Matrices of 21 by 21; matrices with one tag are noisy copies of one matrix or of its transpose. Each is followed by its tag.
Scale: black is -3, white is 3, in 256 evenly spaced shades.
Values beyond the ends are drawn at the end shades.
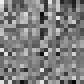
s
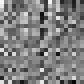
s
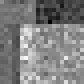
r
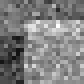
r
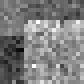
r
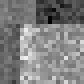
r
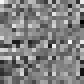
s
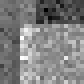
r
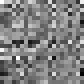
s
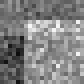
r
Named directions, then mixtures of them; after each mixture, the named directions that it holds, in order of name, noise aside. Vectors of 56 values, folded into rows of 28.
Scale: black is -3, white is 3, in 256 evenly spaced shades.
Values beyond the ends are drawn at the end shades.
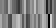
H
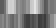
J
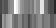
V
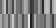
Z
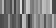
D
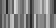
D, V, Z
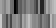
V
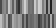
H, J, Z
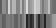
D, J, Z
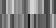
J, Z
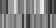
H, V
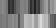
J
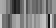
H, J, V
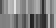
H, J, Z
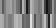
D, H, Z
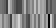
H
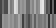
H, V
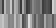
D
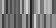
D, Z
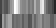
V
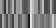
Z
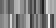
H, Z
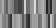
H
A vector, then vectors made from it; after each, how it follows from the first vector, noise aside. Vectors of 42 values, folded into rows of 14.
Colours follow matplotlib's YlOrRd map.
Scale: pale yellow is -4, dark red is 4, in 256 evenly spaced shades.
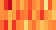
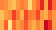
reversed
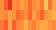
shrunk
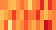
reversed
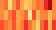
wrapped around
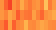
shrunk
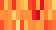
wrapped around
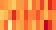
reversed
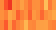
shrunk
